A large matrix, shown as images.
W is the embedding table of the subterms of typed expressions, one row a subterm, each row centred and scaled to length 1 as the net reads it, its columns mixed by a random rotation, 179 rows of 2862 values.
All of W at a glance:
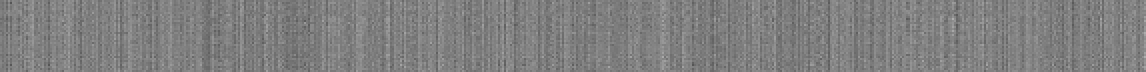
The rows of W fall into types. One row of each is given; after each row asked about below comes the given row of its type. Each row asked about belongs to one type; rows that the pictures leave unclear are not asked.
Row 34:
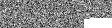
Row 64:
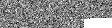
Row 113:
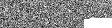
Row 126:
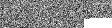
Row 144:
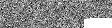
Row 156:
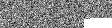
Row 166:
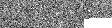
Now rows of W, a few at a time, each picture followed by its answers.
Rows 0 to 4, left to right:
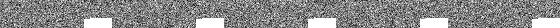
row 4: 113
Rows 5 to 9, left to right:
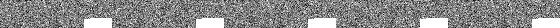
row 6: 126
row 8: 156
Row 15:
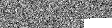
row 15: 64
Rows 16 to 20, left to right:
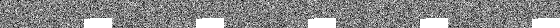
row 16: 64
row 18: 113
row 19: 126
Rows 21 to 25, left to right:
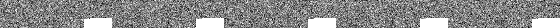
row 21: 64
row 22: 126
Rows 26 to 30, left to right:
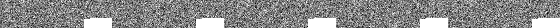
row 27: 126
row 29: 166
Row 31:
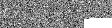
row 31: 34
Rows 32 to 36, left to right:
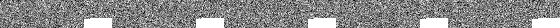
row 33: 144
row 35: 113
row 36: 64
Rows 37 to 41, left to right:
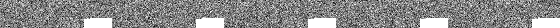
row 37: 64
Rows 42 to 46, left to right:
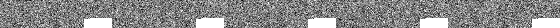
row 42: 156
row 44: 113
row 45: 166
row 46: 126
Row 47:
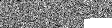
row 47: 113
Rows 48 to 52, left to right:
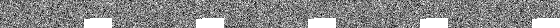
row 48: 126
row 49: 113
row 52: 144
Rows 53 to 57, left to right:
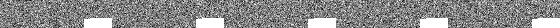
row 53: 156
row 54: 144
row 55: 64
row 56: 156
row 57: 113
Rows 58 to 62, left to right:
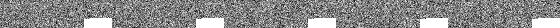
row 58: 126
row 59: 126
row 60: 126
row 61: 64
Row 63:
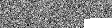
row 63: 126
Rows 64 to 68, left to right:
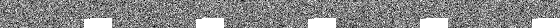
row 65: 113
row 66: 113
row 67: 166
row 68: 144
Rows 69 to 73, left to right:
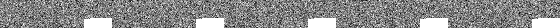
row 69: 156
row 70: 64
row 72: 156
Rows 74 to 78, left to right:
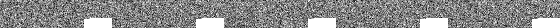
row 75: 113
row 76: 166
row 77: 64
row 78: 113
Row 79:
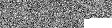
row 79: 34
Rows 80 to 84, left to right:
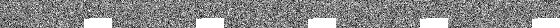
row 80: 166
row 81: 126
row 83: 156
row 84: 144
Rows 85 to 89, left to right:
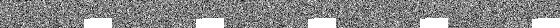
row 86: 64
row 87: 113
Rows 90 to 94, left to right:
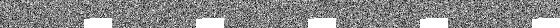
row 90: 113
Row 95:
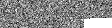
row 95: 64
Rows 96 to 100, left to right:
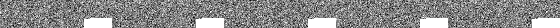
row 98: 156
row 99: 156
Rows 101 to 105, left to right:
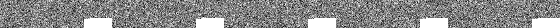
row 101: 144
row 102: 34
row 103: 156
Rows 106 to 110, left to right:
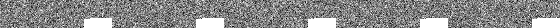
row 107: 113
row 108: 64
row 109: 156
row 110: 144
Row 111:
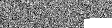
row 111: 113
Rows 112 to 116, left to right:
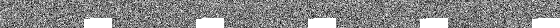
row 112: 156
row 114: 126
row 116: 166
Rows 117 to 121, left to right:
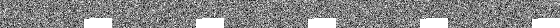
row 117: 34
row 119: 156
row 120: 156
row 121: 126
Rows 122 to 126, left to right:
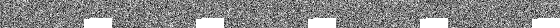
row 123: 166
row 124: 34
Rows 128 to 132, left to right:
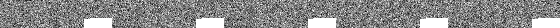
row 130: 166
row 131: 144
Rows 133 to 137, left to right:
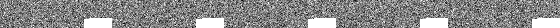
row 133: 144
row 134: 156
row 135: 113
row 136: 113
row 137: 34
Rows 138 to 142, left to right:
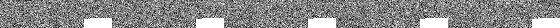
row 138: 156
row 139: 126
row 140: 126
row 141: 166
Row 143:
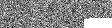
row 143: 144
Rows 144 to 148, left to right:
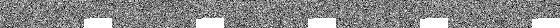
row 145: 34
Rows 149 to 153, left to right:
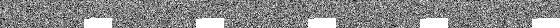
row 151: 156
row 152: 113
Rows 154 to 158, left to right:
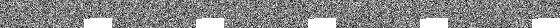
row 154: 166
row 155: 144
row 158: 64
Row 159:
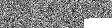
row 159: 144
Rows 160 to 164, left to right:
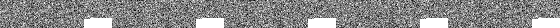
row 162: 156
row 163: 156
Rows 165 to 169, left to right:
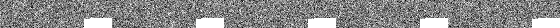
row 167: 64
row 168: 144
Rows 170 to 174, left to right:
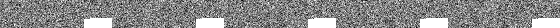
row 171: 144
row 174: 126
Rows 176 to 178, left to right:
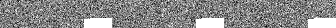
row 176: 64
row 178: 113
